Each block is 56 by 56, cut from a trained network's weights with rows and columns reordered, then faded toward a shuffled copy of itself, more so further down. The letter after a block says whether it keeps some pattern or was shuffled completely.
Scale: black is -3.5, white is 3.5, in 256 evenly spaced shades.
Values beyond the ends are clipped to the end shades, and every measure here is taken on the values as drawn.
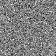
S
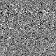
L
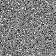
S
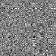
L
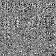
L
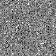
L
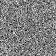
S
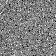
S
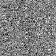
L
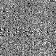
L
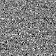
L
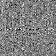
L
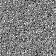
S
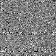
L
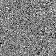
S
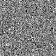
L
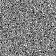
S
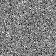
S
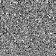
L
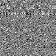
L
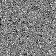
S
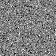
S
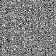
L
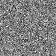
S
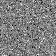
S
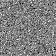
S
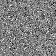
S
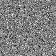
S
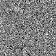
L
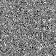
S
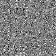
L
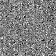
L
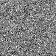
S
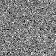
L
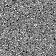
S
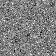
S
